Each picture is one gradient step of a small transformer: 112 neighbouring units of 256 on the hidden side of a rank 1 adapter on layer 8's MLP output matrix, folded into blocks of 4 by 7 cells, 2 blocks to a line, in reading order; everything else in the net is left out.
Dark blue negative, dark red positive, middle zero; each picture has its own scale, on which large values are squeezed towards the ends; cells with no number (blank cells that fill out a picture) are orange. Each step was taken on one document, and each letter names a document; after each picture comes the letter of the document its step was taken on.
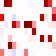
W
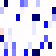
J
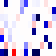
J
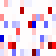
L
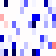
L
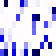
J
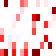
J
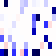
J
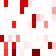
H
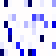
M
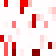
H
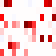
W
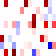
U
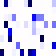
M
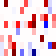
U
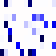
M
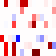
H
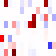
U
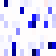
L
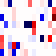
W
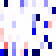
J
